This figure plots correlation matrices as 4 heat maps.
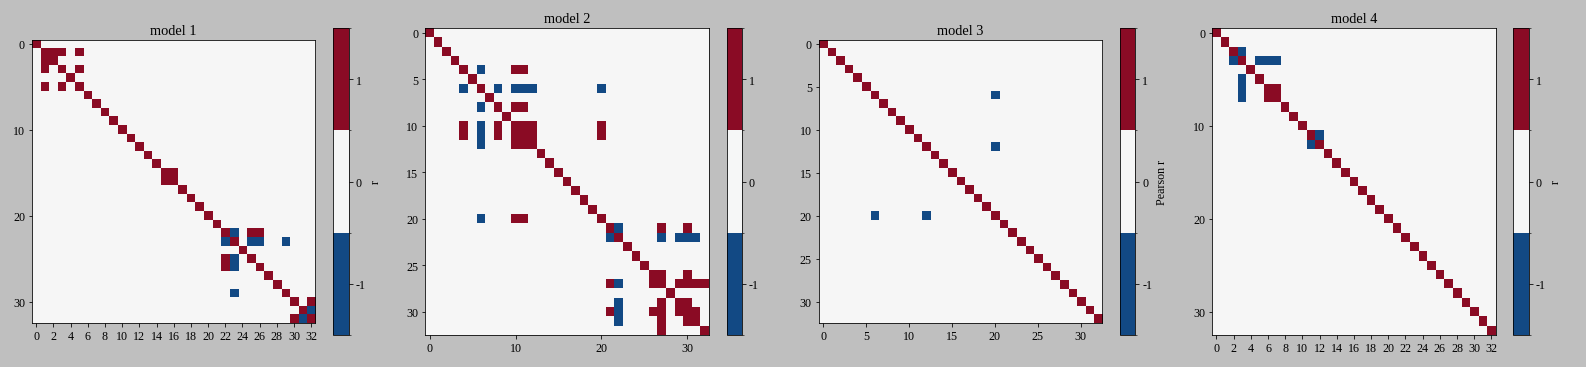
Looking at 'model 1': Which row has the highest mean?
1
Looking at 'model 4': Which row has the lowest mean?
3
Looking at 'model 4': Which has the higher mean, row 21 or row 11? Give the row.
21
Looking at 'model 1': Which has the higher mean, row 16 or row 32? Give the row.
16
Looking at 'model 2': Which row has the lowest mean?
6
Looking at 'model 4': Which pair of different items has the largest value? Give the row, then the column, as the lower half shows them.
7, 6
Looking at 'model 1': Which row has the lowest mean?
23
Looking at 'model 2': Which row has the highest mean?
27
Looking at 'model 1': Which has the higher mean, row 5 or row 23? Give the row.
5
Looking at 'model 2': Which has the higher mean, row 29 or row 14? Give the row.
29
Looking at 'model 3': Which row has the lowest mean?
20
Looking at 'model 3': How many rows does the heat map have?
33
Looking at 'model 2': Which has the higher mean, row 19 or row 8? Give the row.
8
